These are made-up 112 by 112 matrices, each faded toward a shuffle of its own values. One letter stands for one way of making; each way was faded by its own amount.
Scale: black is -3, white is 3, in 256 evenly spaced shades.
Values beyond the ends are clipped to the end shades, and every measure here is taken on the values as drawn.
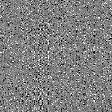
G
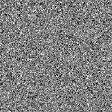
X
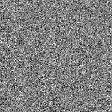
X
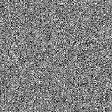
X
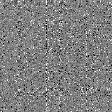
G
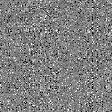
G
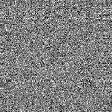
X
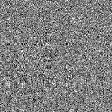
X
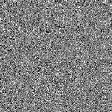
X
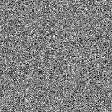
X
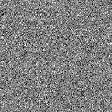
X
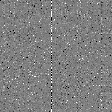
G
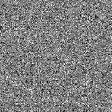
X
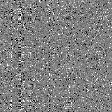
G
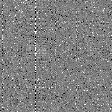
G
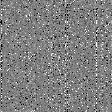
G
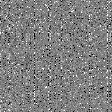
G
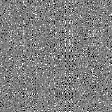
G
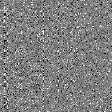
G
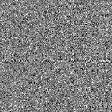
X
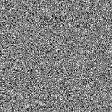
X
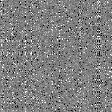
G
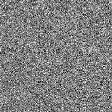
X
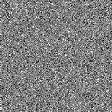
X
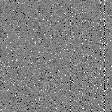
G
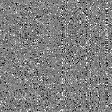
G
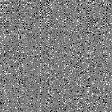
G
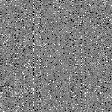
G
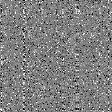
G
